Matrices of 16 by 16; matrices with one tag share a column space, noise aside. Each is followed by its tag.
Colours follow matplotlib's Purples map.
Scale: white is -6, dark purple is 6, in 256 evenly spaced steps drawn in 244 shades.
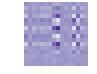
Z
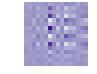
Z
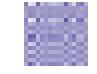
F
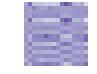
F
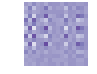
Z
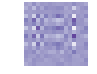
Z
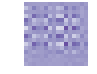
Z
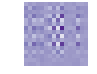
Z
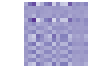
F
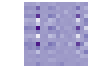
Z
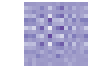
Z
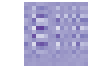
Z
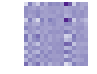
F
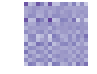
F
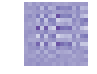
Z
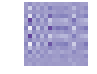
Z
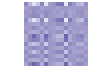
F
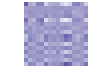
F
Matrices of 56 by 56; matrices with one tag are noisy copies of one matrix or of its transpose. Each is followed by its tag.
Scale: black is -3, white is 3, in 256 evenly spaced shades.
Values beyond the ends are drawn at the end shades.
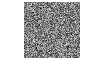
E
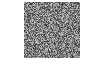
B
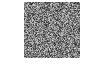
B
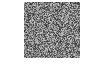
B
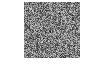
E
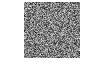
B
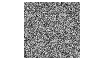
B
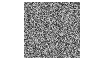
B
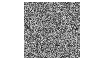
E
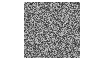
B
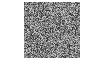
E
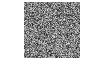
E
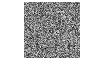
E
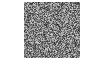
B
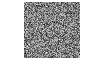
B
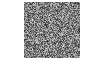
B
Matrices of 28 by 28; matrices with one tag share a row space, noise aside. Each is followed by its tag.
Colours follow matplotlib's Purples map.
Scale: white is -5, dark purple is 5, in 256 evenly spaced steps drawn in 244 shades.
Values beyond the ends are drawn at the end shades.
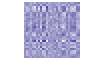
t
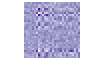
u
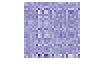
u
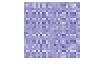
t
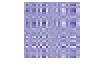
t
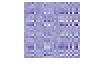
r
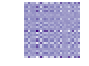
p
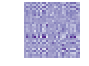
t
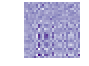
u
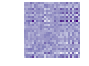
r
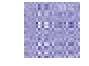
u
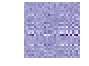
r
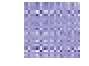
p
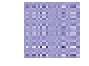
t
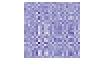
u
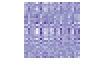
p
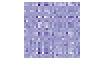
u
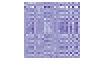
r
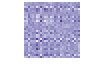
p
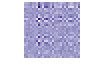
u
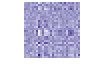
u
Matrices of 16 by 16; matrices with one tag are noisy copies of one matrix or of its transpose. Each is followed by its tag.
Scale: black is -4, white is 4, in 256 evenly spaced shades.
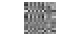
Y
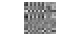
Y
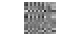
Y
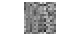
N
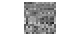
N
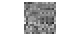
N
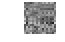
N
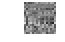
N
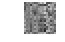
N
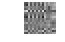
Y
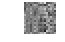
N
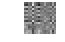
Y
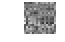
N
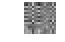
Y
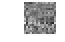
N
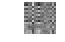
Y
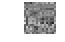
N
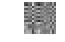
Y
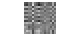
Y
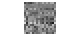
N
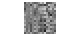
N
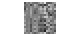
N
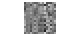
N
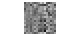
N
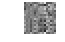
N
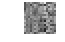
N
